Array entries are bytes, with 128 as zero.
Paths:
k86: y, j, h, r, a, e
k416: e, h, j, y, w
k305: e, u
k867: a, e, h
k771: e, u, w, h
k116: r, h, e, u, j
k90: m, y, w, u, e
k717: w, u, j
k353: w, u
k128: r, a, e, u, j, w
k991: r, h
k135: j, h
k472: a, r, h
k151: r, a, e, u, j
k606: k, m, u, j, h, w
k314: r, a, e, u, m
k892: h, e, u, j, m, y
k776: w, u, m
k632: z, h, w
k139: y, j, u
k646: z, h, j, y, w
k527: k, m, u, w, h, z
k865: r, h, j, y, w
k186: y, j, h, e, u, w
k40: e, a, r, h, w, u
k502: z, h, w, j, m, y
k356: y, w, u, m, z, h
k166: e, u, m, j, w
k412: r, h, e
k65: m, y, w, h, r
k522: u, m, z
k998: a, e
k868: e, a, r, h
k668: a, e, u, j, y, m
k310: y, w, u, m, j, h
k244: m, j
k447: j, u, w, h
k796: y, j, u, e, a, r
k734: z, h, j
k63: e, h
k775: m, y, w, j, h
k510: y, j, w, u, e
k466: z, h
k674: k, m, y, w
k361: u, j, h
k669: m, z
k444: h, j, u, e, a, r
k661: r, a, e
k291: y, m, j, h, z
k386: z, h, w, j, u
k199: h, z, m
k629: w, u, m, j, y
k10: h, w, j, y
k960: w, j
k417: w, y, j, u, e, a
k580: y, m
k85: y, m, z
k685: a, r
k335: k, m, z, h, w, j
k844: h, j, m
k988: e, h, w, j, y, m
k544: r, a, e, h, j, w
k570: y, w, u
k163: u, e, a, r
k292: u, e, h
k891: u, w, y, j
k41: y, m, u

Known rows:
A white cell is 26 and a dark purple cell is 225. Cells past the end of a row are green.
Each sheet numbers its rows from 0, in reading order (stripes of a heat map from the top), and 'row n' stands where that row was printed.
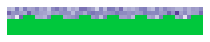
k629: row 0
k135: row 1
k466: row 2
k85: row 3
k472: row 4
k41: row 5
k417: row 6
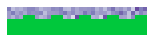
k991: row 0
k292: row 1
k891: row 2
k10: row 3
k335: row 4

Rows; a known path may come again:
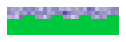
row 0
k447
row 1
k580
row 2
k128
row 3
k991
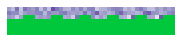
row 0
k244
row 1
k199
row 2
k717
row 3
k412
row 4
k416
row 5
k510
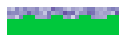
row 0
k41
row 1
k632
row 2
k796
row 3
k867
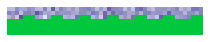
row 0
k139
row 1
k166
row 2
k361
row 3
k356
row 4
k734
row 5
k570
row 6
k466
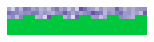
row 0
k85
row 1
k10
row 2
k502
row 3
k151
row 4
k998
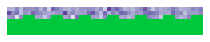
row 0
k668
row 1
k844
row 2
k417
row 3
k335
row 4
k444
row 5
k661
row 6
k292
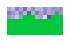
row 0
k776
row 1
k891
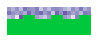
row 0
k310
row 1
k65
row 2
k90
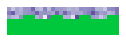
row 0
k116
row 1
k629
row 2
k186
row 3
k544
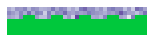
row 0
k353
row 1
k771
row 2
k646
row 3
k135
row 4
k988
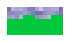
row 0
k472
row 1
k163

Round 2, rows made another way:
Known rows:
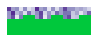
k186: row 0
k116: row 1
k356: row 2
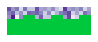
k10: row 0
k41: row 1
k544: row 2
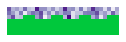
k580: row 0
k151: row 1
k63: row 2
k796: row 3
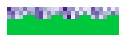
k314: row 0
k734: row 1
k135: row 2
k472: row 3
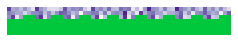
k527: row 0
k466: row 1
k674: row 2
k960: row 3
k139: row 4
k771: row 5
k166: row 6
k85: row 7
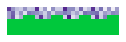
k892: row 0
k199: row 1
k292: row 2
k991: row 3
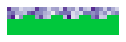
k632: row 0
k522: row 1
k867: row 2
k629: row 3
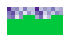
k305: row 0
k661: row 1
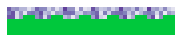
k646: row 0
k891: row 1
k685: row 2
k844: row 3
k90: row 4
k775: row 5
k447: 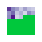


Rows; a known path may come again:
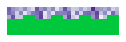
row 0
k41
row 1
k416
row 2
k844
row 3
k128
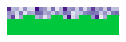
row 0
k291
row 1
k163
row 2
k63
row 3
k988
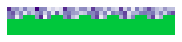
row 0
k305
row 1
k361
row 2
k776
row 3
k668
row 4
k412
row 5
k502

